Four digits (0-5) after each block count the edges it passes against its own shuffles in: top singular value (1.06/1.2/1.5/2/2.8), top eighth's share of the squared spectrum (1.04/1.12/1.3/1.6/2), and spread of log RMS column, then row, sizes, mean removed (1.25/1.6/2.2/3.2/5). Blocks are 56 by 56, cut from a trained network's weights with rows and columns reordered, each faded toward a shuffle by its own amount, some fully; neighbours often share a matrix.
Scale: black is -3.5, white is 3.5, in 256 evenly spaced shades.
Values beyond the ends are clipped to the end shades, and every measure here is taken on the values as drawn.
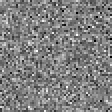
0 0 0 0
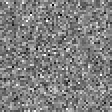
0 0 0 0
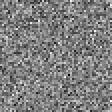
0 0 0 0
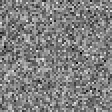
0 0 0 0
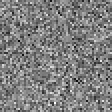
0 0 0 0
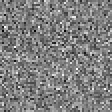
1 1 0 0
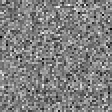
2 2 0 0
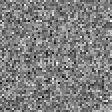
2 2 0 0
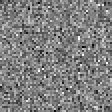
1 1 0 0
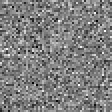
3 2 1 0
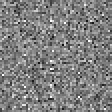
2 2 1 1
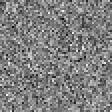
1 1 0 0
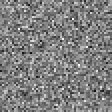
1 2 0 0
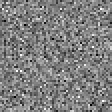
1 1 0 0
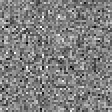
3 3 2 2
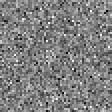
1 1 0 0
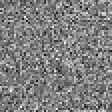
3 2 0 1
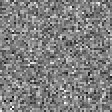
2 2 0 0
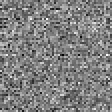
3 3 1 2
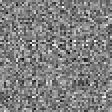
4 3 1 2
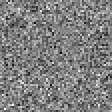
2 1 1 0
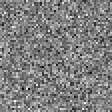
1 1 0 0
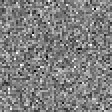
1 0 0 0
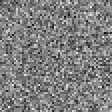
1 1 0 0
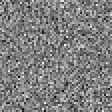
2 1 0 0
